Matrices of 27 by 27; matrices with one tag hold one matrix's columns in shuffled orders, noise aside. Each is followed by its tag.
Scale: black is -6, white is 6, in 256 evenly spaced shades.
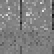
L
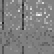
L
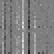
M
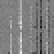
M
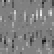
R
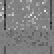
L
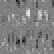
R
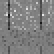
L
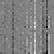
M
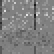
L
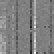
M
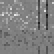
L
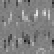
R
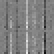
M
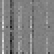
M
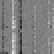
M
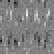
R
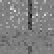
L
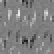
R
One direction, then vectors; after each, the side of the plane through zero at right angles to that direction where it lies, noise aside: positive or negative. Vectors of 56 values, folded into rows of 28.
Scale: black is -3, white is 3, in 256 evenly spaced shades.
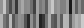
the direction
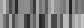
positive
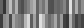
negative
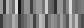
negative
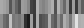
positive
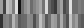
negative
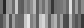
negative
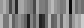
positive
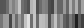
negative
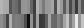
positive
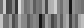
positive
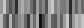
positive
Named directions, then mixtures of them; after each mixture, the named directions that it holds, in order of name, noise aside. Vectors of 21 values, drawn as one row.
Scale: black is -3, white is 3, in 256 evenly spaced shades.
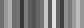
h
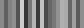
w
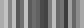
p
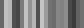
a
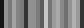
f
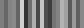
w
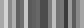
p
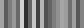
w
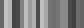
a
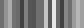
h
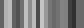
a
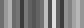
h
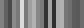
h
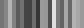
h, w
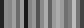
f, w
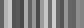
a, h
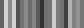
f, p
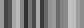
a
